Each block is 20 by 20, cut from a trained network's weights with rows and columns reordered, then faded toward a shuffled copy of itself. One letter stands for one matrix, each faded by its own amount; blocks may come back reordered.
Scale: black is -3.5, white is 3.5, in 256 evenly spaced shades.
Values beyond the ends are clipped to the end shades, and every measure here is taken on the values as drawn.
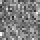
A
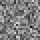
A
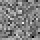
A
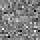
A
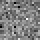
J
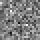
J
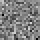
J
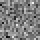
J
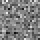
A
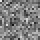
A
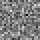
J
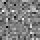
A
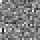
A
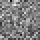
A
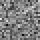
J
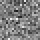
A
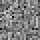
J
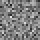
J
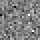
J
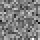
J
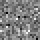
A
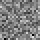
J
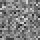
A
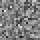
J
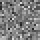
A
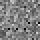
J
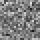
A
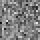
J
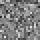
A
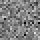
J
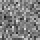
A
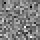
J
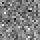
A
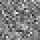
A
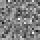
A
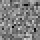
J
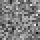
J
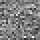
A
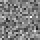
J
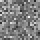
A
